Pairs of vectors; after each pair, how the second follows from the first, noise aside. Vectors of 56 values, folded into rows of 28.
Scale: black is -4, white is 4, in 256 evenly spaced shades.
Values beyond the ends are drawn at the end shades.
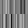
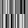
scaled up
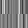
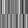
copied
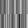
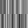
copied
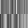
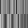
negated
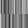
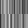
negated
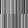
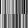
scaled up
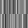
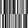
scaled up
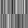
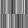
copied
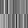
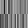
negated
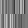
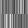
copied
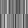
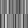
copied
